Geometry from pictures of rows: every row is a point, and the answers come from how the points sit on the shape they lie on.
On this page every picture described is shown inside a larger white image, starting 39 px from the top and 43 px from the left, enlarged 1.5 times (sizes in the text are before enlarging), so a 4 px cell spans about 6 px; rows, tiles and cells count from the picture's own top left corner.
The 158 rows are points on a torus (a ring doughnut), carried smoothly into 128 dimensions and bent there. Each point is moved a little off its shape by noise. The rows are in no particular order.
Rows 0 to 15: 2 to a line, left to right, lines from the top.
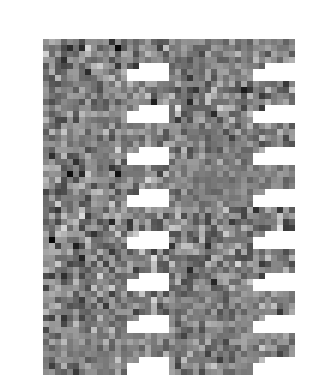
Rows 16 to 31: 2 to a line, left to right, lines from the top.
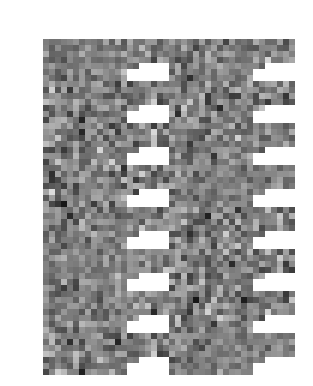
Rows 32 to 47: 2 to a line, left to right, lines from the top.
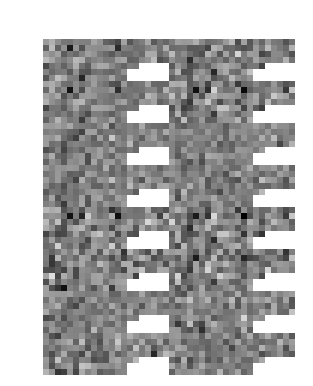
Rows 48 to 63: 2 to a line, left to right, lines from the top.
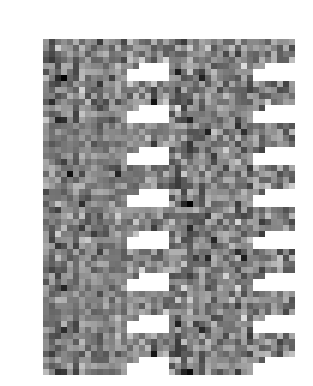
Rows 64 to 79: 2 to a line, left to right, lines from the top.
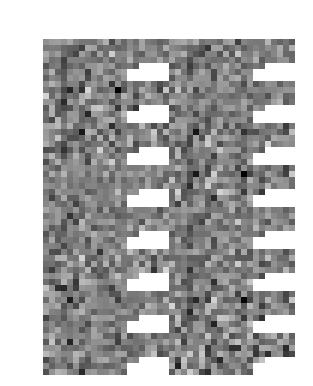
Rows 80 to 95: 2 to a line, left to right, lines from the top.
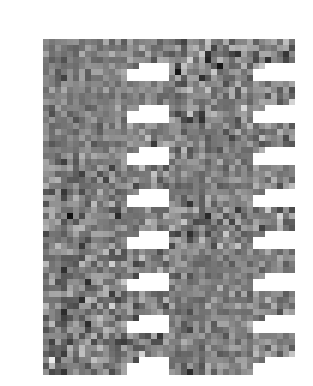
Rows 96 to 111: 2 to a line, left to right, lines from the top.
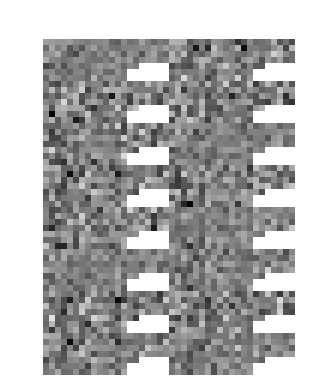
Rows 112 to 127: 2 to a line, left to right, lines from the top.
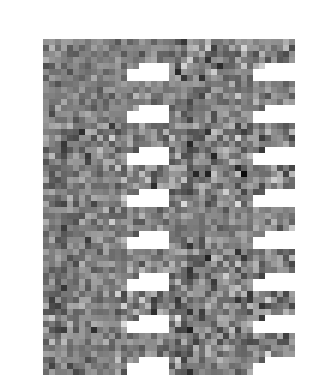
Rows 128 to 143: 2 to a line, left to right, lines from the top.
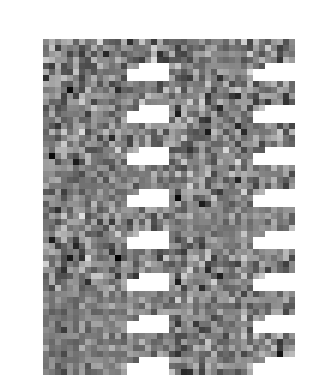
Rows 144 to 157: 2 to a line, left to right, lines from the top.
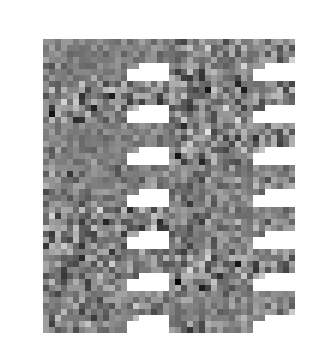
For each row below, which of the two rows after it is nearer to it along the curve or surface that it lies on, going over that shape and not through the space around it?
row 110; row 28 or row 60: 60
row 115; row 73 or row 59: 73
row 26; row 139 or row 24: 24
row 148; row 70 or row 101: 70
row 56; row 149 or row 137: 149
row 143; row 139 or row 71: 139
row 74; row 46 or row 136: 136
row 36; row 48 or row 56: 48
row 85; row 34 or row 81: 81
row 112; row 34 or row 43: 34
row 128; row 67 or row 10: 10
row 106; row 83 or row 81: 83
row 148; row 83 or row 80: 83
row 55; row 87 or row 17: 17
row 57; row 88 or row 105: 105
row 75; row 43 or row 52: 52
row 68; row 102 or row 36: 36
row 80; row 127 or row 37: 37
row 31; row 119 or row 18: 18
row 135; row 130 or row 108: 130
